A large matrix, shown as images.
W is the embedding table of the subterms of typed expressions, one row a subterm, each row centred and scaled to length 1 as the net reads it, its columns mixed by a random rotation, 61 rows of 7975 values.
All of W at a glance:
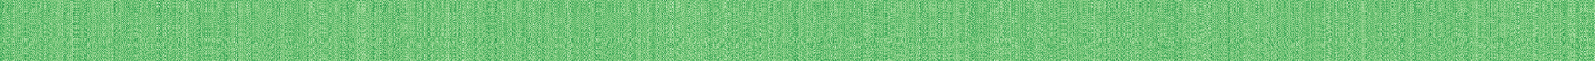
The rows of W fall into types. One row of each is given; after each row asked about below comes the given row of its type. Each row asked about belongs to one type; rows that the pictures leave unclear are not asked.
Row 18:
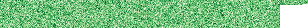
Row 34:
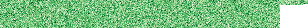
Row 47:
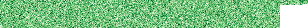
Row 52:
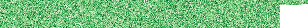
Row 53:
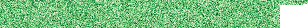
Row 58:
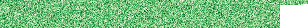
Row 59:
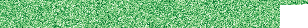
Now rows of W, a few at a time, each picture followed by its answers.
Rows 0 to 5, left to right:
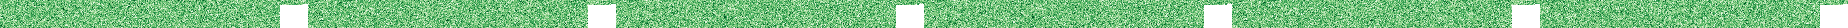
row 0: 52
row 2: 59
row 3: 59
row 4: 34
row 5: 58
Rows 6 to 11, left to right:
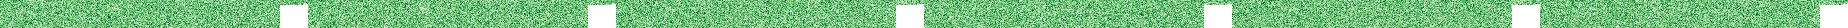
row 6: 59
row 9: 47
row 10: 34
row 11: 53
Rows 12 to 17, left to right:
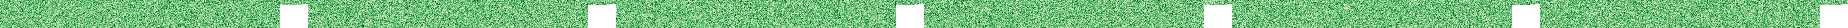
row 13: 52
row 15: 34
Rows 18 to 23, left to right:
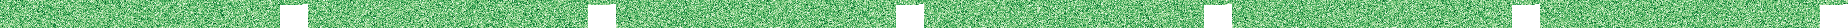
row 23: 34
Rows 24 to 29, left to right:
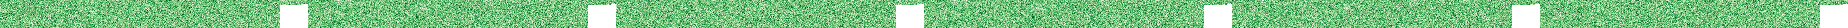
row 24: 52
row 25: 59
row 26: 52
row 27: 59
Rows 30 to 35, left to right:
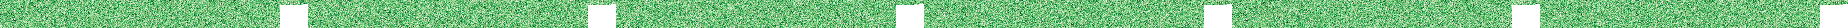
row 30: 34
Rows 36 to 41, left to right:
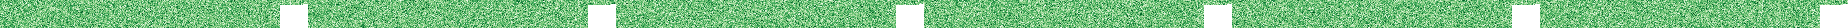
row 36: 58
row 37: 18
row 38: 53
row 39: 53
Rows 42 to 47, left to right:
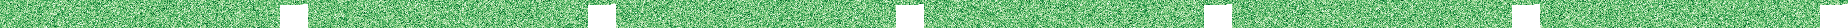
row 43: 47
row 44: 34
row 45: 18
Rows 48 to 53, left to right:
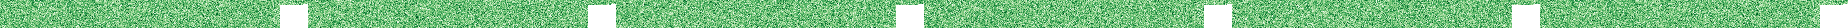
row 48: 53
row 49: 59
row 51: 58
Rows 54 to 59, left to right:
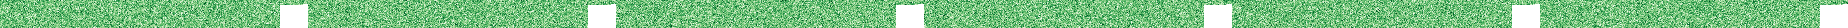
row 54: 58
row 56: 52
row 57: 47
